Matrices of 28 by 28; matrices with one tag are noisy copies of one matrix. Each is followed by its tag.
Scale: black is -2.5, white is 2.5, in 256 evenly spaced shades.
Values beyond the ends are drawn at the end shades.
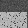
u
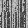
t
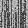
t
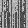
t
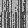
t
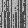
t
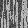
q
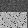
u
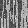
q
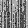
t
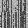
t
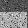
u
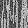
q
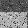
u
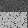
u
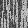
q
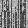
t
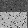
u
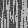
q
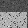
u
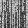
t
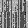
t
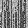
t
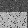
u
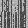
t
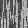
q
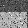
u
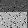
u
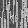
q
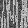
q
